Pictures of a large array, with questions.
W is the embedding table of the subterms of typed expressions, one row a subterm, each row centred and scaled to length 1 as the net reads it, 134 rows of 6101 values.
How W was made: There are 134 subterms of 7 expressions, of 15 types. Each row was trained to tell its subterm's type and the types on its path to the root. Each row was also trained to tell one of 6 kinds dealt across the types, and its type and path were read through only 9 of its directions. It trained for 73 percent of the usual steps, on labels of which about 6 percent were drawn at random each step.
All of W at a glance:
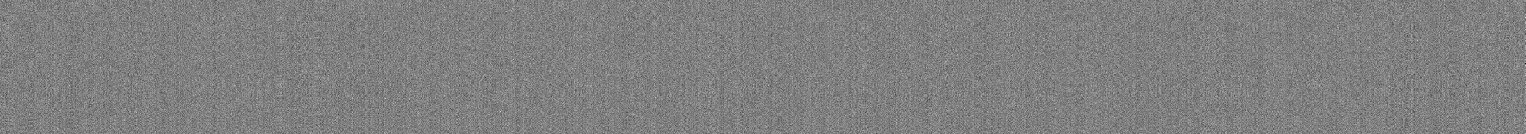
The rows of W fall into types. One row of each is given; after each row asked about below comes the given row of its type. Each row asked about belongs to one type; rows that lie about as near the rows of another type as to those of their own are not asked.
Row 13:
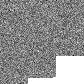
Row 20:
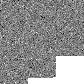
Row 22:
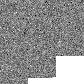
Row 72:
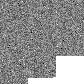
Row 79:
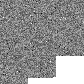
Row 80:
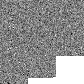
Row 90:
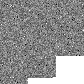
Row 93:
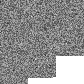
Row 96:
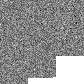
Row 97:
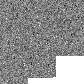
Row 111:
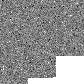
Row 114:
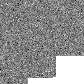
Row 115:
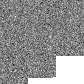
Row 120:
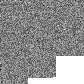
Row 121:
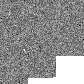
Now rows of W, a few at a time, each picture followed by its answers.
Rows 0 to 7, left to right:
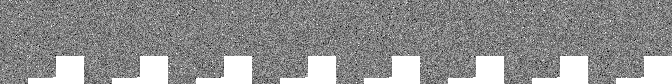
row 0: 22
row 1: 72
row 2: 121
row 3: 20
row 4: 121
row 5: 114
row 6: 72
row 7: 22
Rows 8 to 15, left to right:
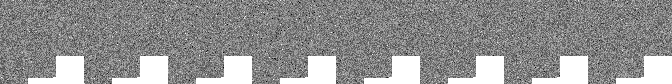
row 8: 72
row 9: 96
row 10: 79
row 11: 22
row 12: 20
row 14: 80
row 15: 121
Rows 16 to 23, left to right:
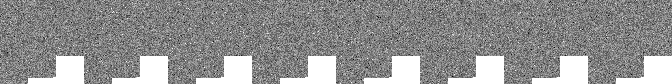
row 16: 120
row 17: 115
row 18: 96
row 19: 22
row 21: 114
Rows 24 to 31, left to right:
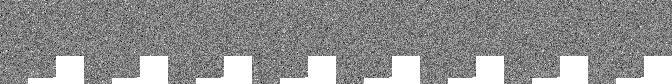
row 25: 80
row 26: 13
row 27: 115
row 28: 79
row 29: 13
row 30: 111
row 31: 97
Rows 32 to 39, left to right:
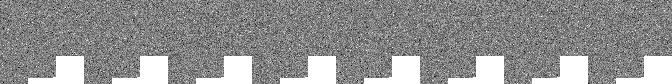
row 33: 20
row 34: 80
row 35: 115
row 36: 120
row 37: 111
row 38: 97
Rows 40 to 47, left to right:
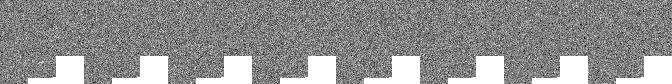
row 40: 93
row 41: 115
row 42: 79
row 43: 20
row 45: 93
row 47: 111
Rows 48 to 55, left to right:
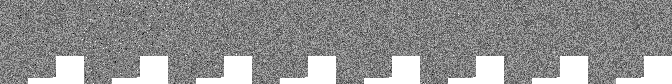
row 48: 97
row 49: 111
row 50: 13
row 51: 79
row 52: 72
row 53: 115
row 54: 93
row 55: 97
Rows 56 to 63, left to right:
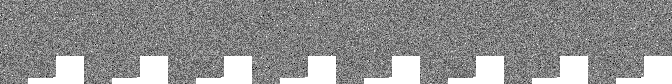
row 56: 79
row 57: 93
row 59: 121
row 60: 111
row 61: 79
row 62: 72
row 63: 20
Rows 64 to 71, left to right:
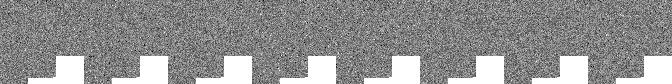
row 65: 114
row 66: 114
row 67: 72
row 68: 20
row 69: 97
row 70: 80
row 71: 97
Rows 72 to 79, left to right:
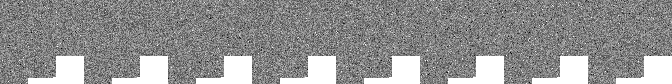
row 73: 97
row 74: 115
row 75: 96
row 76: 22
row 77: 13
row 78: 22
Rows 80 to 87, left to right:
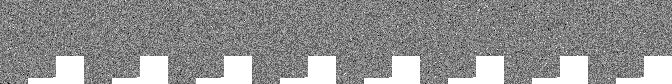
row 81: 115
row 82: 90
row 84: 96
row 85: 96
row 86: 93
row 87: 115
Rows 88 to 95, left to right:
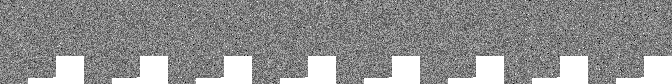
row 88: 79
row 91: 80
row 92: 93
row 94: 72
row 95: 22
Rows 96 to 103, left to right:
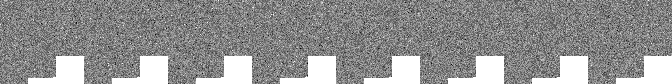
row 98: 114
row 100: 111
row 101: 80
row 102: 93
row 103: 121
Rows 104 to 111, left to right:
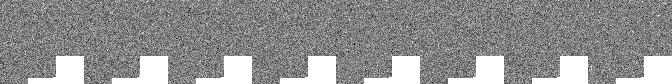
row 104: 90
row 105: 79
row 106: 97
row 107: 79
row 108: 120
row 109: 13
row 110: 115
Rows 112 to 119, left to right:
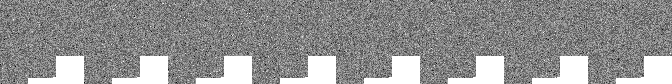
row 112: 115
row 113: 72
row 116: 120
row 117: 79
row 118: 121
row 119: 80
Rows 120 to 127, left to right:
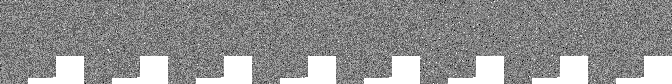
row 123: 93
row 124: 120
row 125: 114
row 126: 20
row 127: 93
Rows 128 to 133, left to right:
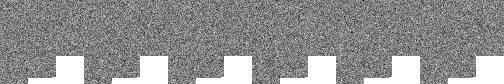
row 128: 80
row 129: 80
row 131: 72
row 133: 97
